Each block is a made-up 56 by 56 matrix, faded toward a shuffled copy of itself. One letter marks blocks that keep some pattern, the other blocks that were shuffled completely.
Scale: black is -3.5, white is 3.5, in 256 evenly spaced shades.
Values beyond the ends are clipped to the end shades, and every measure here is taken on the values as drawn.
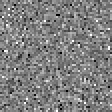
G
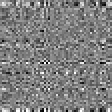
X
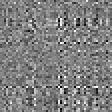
X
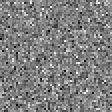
G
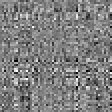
X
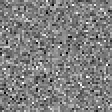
G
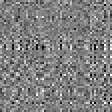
X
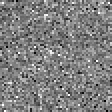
G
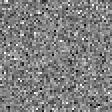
G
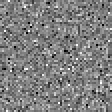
G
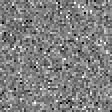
G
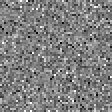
G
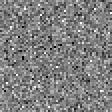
G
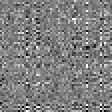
X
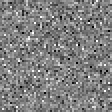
G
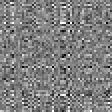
X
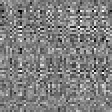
X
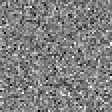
G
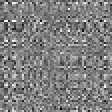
X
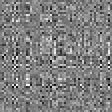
X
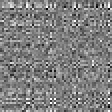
X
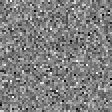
G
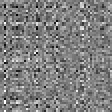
X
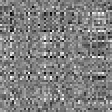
X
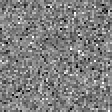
G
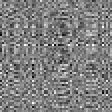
X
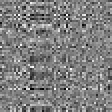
X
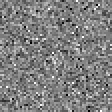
G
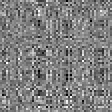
X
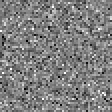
G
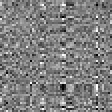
X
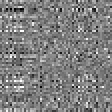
X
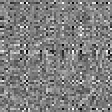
X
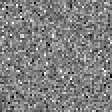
G
